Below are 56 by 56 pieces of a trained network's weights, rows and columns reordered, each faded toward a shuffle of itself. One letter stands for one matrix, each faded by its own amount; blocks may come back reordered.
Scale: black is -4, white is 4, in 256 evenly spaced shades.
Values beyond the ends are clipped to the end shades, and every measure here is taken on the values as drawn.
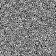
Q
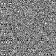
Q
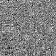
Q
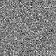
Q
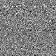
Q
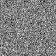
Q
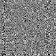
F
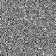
Q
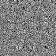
Q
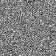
Q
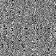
F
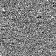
Q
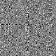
F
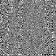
F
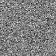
Q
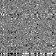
F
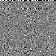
F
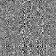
F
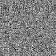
Q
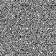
Q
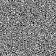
Q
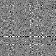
F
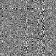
F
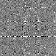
F
